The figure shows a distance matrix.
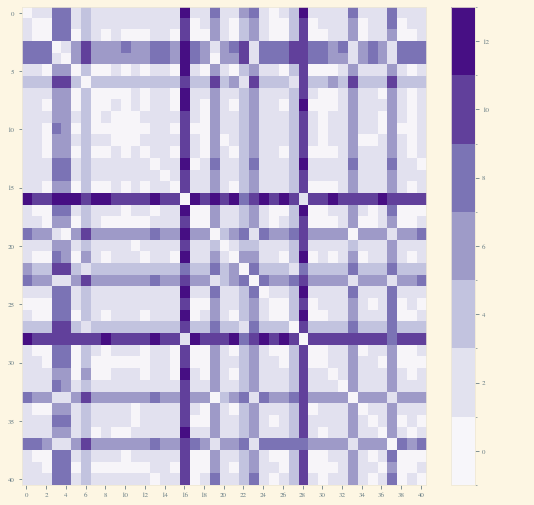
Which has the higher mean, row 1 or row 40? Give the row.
40
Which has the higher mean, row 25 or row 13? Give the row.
13
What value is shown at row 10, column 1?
2
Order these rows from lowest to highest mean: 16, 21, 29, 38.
29, 38, 21, 16
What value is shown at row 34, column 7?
2
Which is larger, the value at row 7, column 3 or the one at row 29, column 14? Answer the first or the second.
the first
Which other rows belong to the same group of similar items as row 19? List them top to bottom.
3, 4, 23, 33, 37
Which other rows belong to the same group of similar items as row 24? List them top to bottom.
0, 1, 2, 5, 7, 8, 9, 10, 11, 12, 13, 14, 15, 17, 18, 20, 21, 25, 26, 29, 30, 31, 32, 34, 35, 36, 38, 39, 40
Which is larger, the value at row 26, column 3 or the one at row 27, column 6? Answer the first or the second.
the first
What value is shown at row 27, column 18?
4
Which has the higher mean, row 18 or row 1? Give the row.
1
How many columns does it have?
41
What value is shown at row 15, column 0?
2
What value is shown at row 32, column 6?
4
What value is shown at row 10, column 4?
6
